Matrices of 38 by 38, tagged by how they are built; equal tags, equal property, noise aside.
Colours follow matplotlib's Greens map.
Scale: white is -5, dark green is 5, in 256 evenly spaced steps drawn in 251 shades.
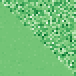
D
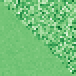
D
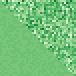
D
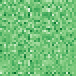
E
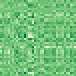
E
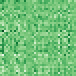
E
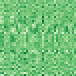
E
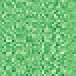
E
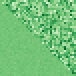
D
